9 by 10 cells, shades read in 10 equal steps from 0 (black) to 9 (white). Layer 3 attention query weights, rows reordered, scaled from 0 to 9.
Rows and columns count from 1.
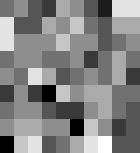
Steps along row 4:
up same down same up down up up down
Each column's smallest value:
0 3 2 0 2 0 2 1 2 2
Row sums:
45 51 52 43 47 41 39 44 51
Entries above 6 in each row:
2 2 2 0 1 1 0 1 4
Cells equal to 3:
13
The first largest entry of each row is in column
9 1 1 9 3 5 8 7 8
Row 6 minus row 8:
-3 -1 -4 -5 2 5 -1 1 2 1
